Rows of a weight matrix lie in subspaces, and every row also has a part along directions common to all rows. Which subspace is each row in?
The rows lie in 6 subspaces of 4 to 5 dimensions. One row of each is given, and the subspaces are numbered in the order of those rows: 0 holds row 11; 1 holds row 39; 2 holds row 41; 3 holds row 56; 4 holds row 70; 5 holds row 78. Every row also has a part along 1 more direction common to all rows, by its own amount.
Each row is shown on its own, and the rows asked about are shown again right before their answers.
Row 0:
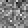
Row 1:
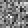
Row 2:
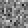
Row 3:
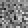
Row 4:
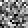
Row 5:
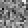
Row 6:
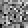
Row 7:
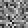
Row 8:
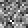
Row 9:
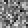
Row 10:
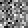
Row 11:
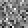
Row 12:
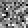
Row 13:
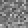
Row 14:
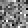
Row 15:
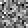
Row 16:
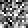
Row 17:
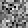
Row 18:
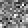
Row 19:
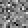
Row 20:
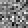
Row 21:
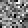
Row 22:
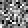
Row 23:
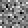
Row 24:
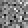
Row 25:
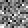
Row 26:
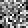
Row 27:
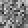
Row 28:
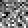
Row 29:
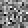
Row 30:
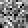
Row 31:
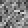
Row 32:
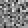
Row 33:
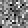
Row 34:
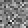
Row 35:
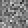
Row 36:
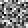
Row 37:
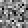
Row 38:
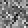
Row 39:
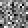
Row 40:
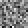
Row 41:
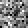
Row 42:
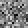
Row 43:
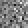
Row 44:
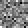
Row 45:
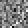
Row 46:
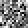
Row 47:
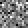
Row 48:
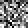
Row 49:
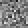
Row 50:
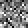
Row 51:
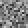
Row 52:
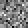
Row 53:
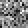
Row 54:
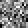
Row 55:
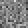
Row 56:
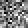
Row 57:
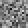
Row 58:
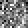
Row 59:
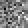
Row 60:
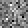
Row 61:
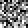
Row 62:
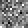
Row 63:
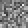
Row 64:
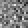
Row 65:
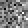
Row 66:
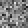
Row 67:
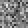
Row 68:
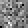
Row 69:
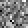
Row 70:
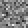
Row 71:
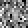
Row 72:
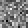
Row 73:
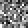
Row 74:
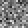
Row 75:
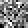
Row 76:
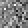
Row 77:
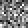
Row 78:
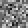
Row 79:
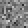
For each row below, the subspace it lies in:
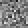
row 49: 0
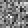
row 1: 1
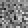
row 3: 3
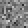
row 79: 1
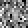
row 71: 4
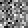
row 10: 1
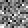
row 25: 5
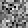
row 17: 5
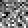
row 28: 4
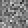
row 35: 3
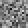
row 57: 5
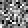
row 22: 0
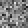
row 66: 4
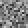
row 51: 5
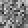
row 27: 5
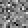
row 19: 1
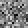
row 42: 1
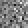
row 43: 3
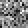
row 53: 2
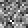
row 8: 4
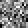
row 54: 0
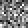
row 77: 4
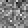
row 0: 1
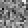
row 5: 4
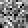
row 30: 2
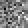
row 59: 3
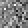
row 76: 3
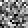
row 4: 4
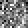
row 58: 5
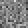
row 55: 5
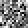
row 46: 5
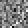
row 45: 0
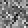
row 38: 1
